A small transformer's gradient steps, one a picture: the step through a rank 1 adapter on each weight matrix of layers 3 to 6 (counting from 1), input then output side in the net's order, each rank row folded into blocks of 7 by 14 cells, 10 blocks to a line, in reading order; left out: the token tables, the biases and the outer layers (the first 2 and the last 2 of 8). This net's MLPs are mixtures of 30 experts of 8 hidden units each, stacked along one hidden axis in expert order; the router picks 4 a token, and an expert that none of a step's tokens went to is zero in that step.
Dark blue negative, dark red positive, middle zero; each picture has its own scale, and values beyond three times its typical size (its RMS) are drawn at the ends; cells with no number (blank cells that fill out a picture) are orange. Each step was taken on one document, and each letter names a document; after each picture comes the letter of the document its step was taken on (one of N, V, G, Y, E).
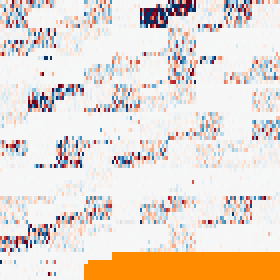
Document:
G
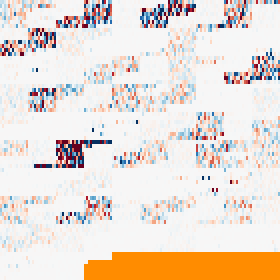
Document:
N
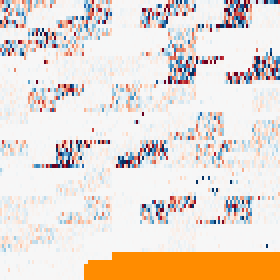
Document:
N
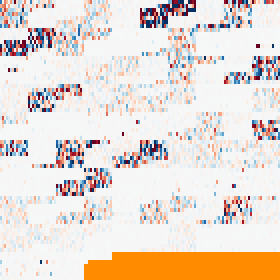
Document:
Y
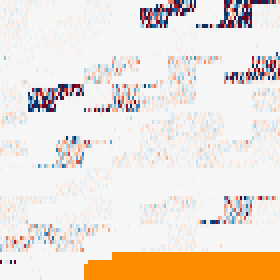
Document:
G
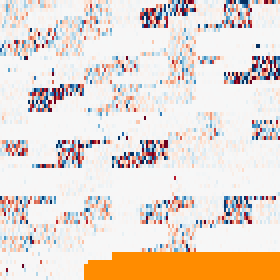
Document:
Y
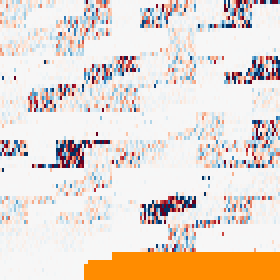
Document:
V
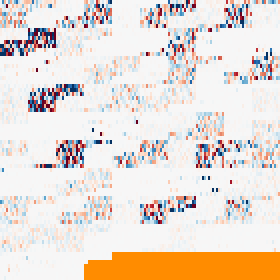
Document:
N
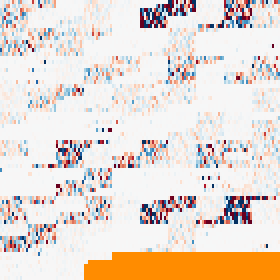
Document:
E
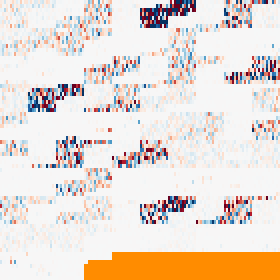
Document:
G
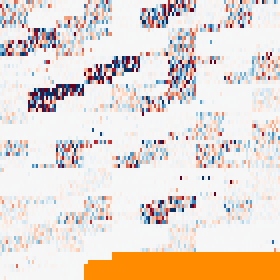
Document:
N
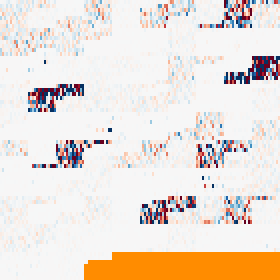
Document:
E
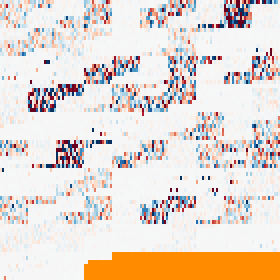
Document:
N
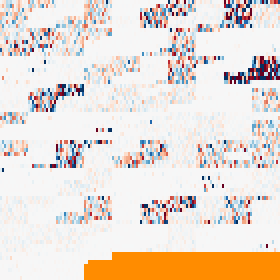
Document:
E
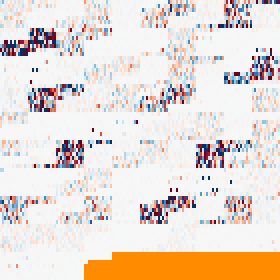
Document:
N
